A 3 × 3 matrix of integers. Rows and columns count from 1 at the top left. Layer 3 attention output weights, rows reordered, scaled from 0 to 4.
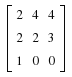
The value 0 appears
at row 3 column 2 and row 3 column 3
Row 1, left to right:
2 4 4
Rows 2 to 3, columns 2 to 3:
2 3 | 0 0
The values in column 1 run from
1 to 2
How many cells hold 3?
1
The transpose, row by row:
2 2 1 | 4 2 0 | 4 3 0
